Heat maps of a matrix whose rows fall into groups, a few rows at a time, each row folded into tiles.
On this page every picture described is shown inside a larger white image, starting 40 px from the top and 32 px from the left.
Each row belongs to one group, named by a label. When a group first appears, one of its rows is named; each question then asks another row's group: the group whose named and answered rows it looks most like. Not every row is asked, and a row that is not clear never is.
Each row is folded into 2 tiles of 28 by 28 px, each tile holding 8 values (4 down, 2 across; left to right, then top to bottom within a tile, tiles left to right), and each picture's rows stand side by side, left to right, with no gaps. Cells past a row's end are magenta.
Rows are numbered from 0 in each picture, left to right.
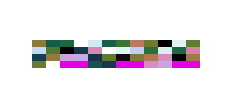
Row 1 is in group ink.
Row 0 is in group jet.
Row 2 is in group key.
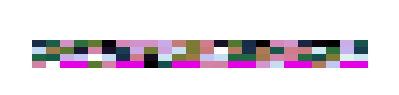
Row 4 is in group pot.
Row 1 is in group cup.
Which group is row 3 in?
key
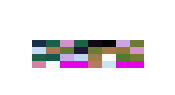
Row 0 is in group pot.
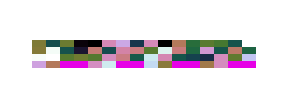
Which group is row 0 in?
key
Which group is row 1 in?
pot
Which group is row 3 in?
jet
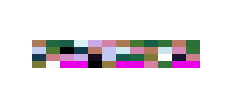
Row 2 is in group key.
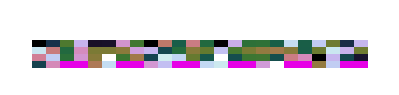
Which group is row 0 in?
cup
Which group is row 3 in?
key
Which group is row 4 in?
pot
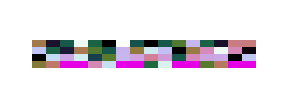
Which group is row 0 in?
jet
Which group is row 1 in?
pot
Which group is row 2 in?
cup
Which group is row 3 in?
key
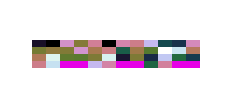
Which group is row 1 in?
key
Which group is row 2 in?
ink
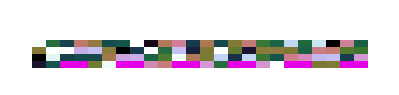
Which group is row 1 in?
jet
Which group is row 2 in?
pot
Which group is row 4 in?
pot
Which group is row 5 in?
key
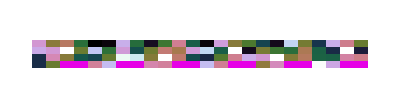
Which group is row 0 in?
ink
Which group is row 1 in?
pot
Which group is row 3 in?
pot
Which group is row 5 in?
pot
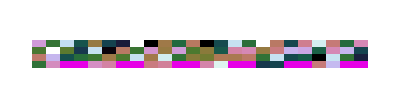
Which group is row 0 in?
key
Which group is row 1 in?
jet
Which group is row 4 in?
ink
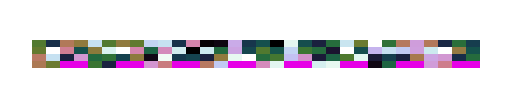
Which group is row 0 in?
key
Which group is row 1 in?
ink
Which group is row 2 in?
ink
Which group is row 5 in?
pot
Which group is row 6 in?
ink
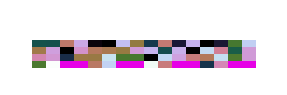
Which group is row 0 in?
cup
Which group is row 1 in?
cup
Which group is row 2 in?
jet
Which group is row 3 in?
cup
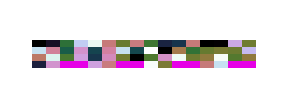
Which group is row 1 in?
ink
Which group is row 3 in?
cup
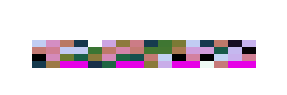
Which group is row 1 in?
ink
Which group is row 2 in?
cup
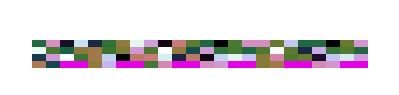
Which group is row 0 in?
jet
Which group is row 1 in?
cup
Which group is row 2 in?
key
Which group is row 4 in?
key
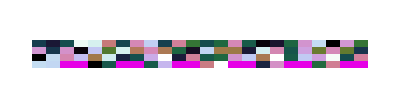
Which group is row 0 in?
jet
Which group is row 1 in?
ink
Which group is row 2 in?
key
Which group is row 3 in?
pot
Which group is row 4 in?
cup
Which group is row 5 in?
key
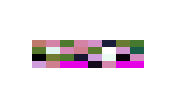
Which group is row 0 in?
ink
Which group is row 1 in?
key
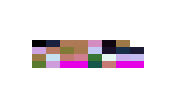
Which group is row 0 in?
cup
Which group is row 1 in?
jet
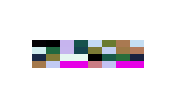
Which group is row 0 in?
pot
